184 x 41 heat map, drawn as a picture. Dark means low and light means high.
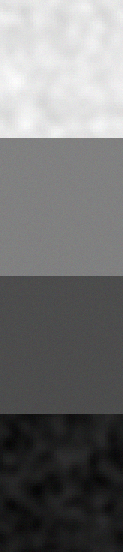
It is made of 4 by 1 panels. Panel 1,1: very high, blotchy, faint in contrast. Panel 2,1: middling, flat. Panel 3,1: low, flat. Panel 4,1: very low, blotchy, faint in contrast.
